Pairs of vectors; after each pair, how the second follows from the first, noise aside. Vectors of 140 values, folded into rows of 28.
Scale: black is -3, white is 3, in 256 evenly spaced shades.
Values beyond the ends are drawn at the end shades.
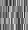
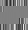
partly zeroed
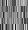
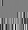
partly zeroed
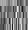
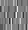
partly zeroed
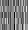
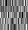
shuffled
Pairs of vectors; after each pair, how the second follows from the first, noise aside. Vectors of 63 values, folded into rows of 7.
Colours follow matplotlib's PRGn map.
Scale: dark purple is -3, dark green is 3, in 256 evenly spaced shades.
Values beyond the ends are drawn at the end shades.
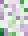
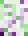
negated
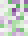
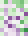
shuffled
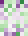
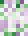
negated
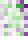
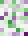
shuffled
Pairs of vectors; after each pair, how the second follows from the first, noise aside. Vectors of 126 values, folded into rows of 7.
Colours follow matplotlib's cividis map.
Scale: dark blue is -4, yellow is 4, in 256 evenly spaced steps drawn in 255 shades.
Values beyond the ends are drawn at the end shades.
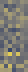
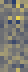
reversed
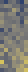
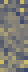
sign-scrambled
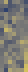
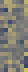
sign-scrambled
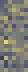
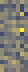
reversed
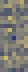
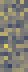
wrapped around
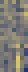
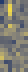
reversed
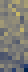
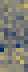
wrapped around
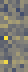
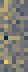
sign-scrambled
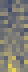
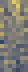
reversed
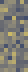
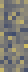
wrapped around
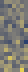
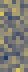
wrapped around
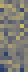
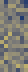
reversed
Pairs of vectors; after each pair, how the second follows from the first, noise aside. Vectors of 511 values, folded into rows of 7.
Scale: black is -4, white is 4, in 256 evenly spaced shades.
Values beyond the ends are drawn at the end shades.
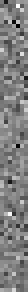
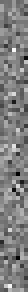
shuffled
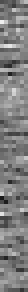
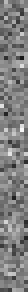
shuffled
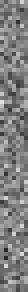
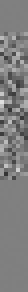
partly zeroed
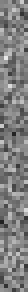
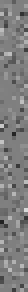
partly zeroed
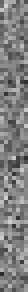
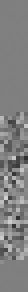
partly zeroed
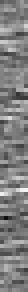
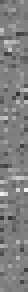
partly zeroed
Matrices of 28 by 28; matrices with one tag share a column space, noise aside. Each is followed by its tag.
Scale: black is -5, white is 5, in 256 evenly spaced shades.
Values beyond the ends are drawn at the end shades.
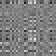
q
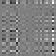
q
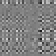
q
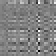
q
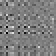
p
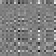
q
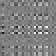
p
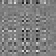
q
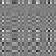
q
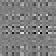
p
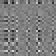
q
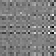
p
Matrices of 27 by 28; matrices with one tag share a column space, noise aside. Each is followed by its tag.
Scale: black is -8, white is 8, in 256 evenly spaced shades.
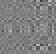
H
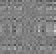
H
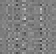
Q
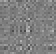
H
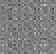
Q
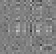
H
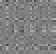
H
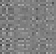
Q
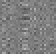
Q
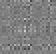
H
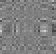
H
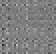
Q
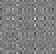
Q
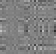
H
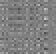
Q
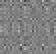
H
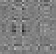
H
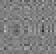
H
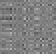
Q
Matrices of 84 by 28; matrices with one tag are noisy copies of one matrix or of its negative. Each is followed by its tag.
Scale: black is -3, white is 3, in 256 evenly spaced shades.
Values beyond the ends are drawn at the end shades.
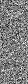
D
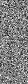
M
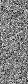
D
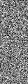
M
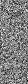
D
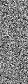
M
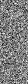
D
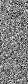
D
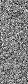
D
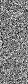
D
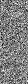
D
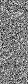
D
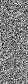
D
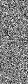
M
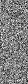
D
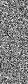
M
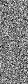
M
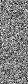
D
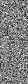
M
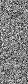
D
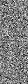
M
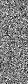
M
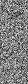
D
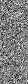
D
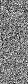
D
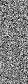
M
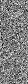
D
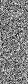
D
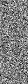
M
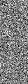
M
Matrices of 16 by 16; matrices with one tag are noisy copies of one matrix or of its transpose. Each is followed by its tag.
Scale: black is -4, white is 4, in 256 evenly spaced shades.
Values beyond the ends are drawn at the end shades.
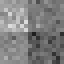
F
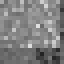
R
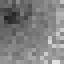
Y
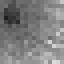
Y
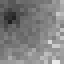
Y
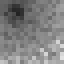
Y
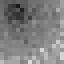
Y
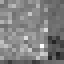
R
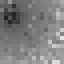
Y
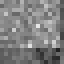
R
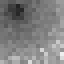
Y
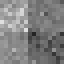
F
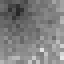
Y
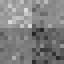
F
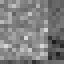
R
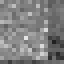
R
